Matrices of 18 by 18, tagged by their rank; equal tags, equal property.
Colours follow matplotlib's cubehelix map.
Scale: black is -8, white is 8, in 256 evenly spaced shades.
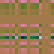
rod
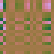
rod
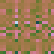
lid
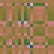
lid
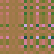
rod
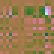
lid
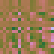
lid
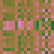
lid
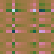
rod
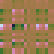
rod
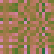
lid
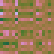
lid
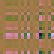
rod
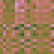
lid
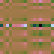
rod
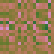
lid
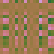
rod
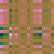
rod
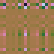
rod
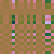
rod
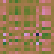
lid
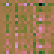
lid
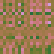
lid
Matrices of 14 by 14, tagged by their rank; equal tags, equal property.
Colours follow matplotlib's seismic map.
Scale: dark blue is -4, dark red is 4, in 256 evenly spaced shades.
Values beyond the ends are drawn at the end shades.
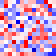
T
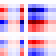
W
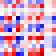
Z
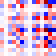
Z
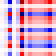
W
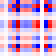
W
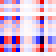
W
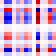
W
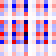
W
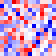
T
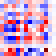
Z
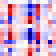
Z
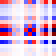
W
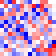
T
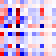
Z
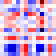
Z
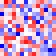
T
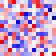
T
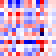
Z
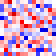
T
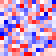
T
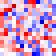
T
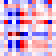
Z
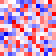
T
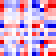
Z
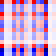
W
